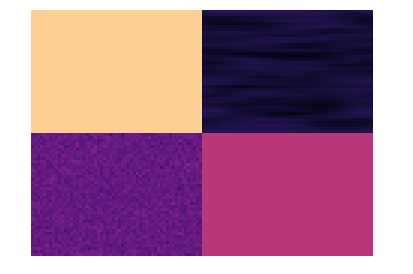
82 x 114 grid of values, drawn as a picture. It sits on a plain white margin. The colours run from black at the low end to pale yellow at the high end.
The table splits into 2 rows of 2 panels. Panel 1,1: very high, flat. Panel 1,2: very low, streaked across, faint in contrast. Panel 2,1: low, fine-grained, faint in contrast. Panel 2,2: middling, flat.
